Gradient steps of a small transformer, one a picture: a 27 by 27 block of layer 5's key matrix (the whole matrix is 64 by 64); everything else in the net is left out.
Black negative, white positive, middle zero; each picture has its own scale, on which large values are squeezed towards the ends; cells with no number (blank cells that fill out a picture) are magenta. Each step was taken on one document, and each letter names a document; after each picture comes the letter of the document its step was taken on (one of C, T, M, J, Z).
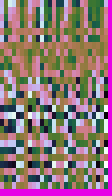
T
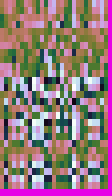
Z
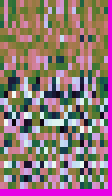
T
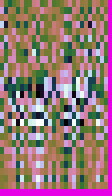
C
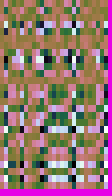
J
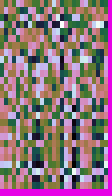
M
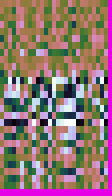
C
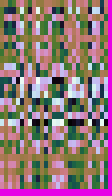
C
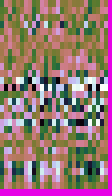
Z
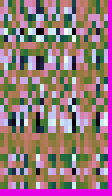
J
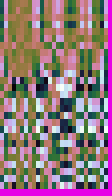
T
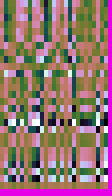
J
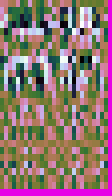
M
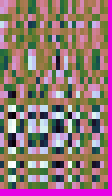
T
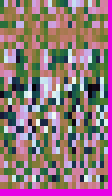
Z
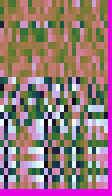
Z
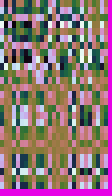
M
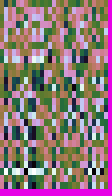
M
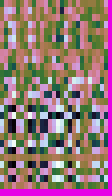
T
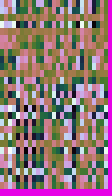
M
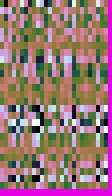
J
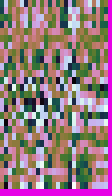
Z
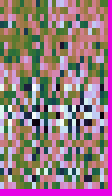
Z
